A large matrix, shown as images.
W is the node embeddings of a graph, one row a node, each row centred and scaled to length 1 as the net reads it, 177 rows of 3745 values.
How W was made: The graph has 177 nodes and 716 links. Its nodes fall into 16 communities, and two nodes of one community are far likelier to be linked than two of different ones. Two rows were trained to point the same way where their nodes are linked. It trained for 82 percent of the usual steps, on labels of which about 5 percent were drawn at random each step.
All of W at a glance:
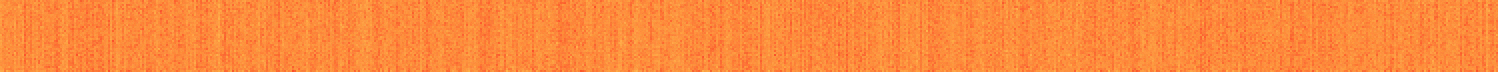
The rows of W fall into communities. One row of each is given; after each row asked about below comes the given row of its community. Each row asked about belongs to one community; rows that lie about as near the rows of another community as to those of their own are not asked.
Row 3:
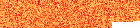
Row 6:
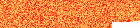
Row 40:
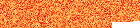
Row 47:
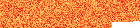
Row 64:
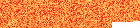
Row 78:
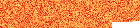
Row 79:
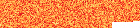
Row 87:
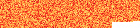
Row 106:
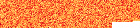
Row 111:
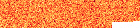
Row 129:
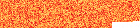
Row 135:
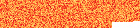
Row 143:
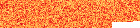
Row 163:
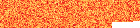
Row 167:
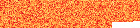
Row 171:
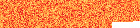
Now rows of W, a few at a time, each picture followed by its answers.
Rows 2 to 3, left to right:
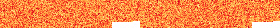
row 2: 78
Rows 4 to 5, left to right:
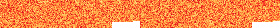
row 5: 79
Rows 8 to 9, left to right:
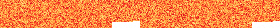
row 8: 129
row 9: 79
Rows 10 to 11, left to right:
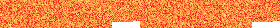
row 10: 64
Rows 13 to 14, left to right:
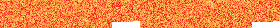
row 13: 106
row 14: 47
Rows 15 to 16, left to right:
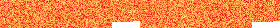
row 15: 47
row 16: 111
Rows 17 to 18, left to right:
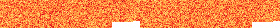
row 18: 167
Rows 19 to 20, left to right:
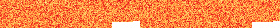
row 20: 129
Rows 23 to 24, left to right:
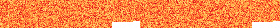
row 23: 171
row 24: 64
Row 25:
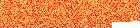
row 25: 167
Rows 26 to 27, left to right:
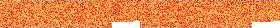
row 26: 163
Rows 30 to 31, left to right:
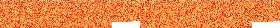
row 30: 171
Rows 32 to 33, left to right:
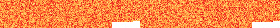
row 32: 106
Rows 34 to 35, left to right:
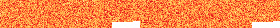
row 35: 64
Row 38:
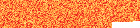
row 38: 106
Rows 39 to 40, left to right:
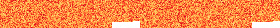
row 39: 79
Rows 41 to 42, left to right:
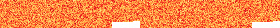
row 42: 3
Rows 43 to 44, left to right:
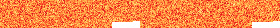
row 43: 171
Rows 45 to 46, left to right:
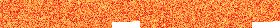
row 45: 64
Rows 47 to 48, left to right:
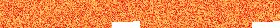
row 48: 6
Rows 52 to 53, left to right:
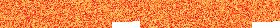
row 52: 135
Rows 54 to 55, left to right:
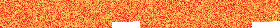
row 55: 40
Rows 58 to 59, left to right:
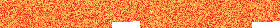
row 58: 64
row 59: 6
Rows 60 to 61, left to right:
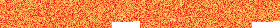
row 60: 87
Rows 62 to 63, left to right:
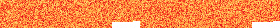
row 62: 78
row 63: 64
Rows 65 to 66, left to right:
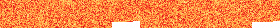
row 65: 47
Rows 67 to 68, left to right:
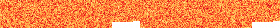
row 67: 3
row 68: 129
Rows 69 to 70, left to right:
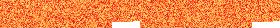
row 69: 135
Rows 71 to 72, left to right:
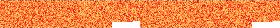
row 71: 143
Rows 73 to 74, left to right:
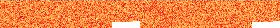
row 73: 167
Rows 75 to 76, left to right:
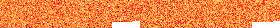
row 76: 79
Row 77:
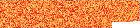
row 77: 171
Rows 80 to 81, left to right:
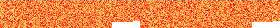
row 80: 106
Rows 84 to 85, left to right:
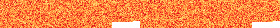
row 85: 171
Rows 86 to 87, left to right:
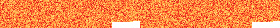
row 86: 40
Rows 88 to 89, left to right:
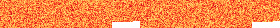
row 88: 64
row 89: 79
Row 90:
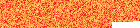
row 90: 3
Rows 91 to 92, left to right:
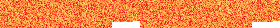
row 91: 6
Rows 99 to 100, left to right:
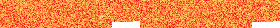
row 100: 171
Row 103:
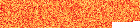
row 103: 111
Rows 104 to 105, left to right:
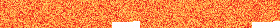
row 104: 167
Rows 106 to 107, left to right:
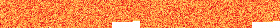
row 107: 167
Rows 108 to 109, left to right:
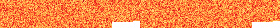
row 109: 106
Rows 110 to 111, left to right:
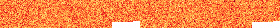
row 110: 111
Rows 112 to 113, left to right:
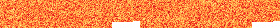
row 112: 6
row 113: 47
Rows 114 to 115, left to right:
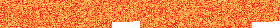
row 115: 171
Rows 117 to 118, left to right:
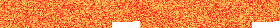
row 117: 143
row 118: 111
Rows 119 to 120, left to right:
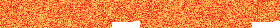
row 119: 47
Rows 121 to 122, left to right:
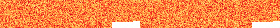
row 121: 3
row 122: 47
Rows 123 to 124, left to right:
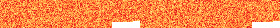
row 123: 87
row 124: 6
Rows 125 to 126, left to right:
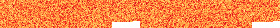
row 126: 135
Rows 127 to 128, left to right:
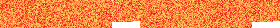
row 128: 111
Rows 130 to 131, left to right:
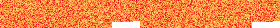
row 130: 87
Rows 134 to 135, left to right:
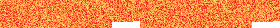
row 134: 111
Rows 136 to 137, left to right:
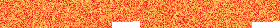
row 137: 135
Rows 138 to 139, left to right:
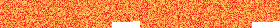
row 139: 135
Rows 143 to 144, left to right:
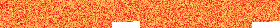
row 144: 6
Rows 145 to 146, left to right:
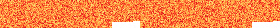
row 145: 79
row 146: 167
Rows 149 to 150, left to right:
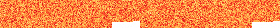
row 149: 87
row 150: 163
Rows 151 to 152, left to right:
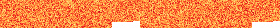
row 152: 47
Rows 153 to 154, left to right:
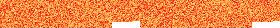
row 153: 78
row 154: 135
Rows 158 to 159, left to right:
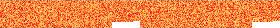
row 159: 87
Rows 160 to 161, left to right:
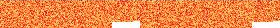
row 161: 78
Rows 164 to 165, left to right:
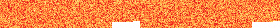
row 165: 167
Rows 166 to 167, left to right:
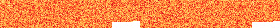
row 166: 167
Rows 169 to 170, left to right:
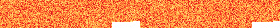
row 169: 40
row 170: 129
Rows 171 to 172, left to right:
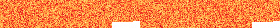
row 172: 111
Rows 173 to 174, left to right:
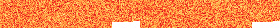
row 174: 135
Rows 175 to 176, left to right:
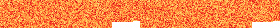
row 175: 47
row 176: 135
